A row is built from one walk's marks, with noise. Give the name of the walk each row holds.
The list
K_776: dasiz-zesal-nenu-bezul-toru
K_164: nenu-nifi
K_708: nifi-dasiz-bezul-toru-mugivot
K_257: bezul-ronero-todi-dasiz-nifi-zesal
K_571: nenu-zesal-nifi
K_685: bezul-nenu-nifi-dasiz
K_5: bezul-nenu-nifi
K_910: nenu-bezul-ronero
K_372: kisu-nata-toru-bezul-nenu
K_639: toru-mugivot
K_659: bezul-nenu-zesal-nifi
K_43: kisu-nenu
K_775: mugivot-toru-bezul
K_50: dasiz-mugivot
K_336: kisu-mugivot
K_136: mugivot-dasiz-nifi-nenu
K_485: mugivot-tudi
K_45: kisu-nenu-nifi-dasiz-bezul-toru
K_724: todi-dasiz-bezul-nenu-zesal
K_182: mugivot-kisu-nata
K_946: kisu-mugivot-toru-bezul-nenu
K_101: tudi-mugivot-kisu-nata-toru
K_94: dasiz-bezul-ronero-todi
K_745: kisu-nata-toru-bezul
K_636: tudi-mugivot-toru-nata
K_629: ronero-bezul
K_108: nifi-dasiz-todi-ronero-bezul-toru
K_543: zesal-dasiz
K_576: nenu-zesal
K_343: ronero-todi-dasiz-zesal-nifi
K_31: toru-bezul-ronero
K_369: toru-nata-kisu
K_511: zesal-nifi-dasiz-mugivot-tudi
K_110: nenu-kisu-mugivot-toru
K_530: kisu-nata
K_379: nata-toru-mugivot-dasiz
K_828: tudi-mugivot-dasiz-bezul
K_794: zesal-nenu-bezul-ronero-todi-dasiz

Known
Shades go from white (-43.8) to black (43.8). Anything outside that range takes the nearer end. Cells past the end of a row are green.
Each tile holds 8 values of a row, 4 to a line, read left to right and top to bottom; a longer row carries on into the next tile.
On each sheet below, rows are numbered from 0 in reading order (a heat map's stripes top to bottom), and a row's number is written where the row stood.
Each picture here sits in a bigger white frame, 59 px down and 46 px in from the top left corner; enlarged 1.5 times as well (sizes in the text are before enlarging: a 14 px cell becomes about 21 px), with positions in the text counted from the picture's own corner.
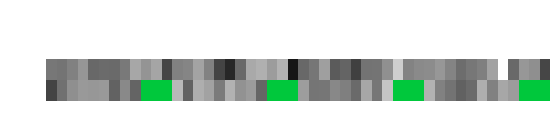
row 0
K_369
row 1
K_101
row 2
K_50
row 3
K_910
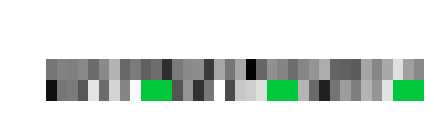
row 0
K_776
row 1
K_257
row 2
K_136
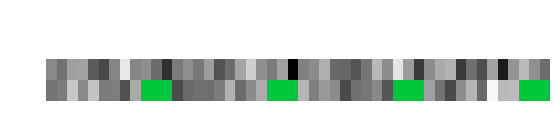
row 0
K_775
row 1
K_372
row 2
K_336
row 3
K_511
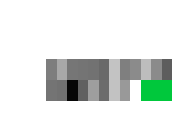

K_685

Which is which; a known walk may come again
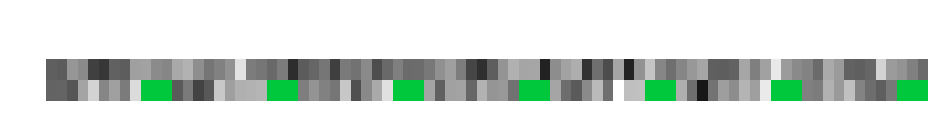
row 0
K_379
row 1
K_659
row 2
K_94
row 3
K_101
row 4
K_511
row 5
K_136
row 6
K_639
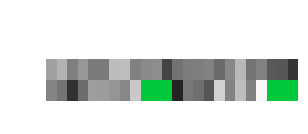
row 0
K_5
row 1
K_776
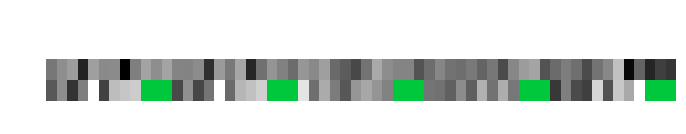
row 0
K_343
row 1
K_257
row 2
K_485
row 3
K_530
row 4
K_724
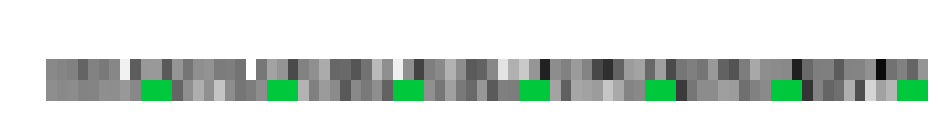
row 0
K_629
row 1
K_31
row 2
K_336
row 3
K_110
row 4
K_636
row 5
K_745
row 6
K_543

